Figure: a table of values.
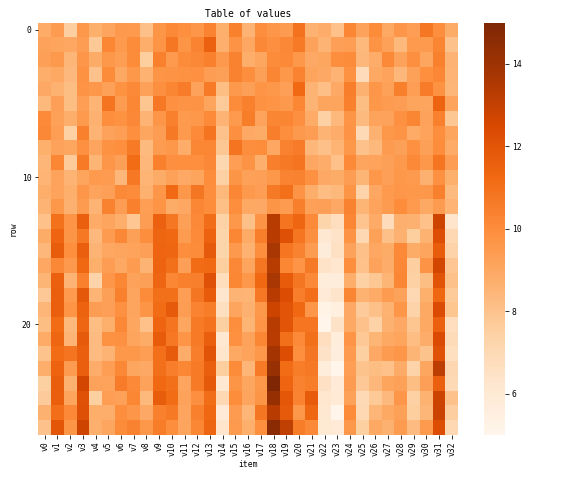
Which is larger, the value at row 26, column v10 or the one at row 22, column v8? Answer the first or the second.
the first
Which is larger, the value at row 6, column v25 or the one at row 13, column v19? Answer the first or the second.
the second
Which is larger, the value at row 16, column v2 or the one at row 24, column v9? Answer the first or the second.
the second
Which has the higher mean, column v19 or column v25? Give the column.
v19
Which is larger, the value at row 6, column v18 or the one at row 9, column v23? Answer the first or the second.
the first
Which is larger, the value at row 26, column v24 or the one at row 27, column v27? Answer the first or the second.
the first
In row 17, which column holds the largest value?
v18
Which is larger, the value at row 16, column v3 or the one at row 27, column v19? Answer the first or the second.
the second
